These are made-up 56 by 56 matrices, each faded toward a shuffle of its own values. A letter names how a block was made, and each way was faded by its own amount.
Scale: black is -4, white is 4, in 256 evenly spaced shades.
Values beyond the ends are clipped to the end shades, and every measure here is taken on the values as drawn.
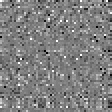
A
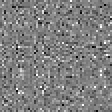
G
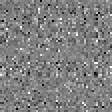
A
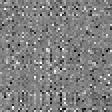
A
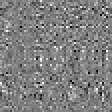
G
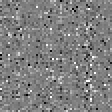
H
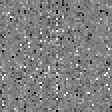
H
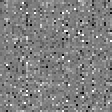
H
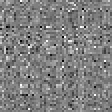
G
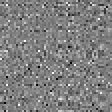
A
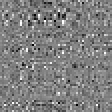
G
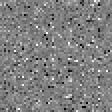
H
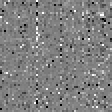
H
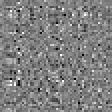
G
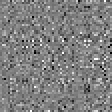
G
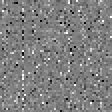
H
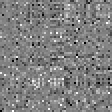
A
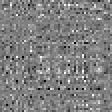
G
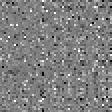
A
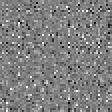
A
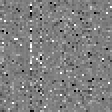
H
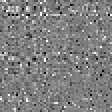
A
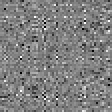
G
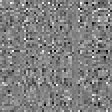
G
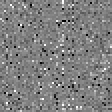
H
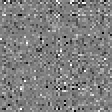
A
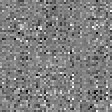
G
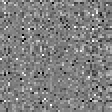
A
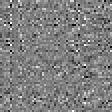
G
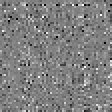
A
